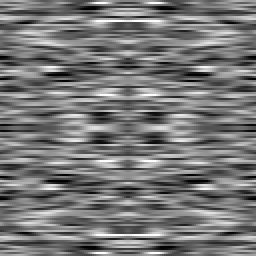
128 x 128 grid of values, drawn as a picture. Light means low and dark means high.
Grain: streaks across. Mirror symmetry: left to right and top to bottom. Slope: none. Histogram: bell-shaped.
